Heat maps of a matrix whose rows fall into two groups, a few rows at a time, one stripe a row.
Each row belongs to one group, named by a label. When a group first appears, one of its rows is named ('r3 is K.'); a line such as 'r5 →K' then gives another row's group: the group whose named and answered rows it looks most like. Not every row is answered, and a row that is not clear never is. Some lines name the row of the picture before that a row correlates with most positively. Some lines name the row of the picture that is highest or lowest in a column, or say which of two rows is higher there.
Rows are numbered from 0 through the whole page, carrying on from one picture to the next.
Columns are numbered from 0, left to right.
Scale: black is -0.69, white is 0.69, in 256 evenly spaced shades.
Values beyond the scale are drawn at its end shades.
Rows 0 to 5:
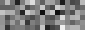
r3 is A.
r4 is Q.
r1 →Q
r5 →A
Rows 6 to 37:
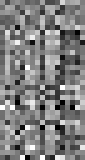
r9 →Q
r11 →A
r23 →A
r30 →A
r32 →A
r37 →Q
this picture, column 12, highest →23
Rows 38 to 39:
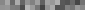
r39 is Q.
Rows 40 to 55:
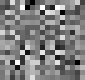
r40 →A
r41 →Q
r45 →A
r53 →A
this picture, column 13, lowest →52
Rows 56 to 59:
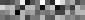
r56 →Q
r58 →A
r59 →Q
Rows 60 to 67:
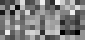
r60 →Q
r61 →A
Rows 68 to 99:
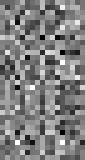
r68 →Q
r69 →A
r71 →A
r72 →A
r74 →Q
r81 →Q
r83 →A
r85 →A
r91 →Q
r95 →Q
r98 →Q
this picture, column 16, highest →85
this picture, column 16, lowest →96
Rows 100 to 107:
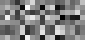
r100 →A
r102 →A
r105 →Q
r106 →Q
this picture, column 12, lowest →103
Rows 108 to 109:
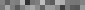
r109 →A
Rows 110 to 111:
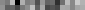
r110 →A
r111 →A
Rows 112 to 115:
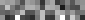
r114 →Q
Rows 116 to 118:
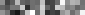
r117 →Q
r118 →A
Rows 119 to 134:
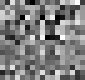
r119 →A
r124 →Q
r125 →Q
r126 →A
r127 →A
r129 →Q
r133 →Q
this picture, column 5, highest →122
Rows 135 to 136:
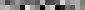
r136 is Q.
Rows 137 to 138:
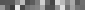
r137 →Q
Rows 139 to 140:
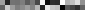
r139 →A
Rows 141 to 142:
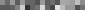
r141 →A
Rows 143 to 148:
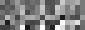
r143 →A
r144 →Q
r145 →Q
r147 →A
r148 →Q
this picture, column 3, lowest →146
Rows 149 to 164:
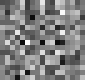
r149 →Q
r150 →Q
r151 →A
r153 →Q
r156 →A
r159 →Q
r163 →Q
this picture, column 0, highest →154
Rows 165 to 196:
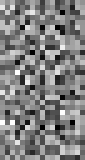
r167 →A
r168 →Q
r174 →A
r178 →Q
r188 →A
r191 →A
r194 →A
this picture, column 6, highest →167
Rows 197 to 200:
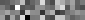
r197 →Q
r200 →Q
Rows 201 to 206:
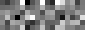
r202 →Q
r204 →A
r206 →Q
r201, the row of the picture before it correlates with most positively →197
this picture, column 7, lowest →205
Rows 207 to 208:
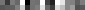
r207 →Q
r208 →Q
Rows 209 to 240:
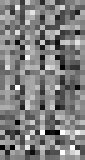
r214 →A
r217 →A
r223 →Q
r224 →A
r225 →A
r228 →A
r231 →Q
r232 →Q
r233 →A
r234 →Q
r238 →Q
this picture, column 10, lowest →235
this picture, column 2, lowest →238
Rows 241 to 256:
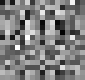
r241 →Q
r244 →Q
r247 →A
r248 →Q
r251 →A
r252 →Q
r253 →A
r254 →A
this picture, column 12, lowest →247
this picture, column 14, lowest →247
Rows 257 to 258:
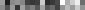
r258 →A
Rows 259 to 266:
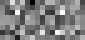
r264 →A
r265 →Q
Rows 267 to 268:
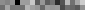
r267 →A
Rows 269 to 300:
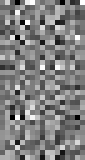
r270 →Q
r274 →Q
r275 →Q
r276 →A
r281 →Q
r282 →Q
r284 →Q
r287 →A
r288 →Q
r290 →A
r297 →A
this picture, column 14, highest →282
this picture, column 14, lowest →269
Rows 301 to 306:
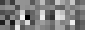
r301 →Q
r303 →Q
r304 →Q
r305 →Q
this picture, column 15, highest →302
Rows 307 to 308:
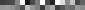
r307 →Q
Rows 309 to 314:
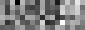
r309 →A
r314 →Q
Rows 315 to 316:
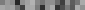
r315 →A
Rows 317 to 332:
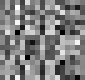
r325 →A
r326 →Q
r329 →A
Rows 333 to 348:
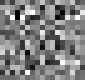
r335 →A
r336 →A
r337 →Q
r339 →Q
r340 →A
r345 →A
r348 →Q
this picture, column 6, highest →335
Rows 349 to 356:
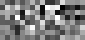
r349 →A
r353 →Q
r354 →A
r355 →A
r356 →A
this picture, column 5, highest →351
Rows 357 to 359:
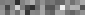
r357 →A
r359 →Q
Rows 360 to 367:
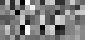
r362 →A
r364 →Q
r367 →A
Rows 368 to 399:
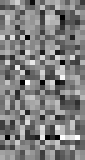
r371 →A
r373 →A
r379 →Q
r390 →Q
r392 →Q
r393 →Q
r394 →Q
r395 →A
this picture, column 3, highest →381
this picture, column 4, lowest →384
